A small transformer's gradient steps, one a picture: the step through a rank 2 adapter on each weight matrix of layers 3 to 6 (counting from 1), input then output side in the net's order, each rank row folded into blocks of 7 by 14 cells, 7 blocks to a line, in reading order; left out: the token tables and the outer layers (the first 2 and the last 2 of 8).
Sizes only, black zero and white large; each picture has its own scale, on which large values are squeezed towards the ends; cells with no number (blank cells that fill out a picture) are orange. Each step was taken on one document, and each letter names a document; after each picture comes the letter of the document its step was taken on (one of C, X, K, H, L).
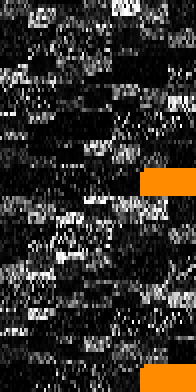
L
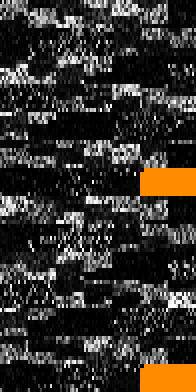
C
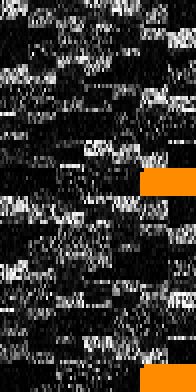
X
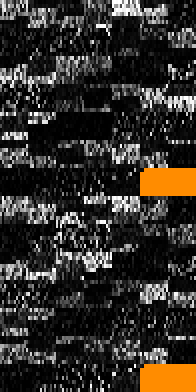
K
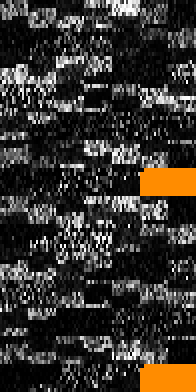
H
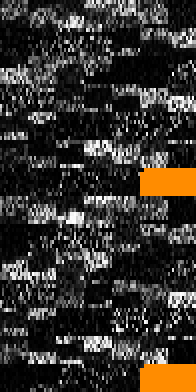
H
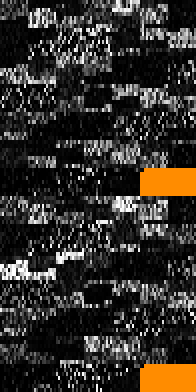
X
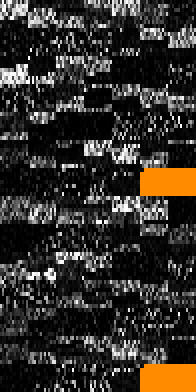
L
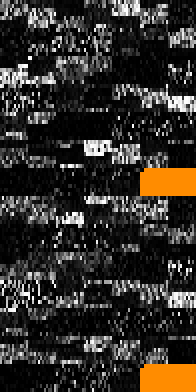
L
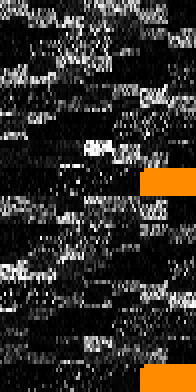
C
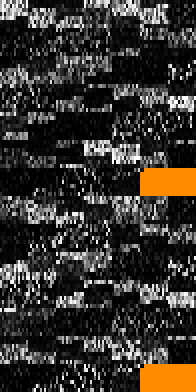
K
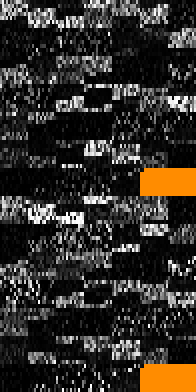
K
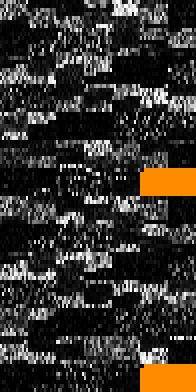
X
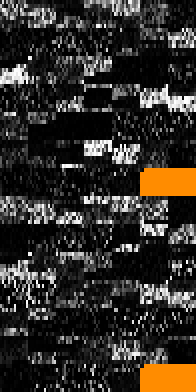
L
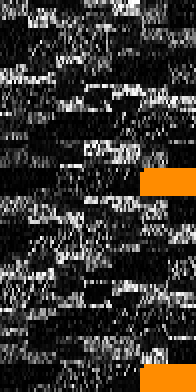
X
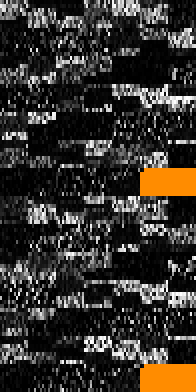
K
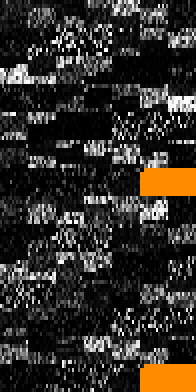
L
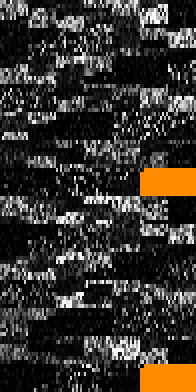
X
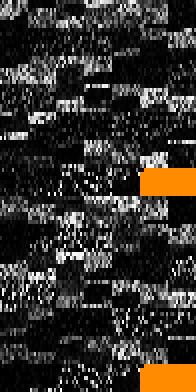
H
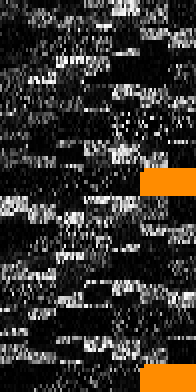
H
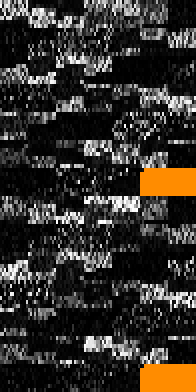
C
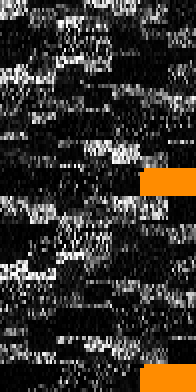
H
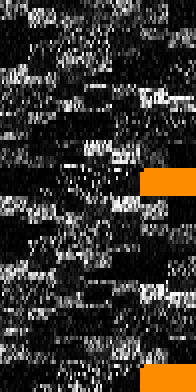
X
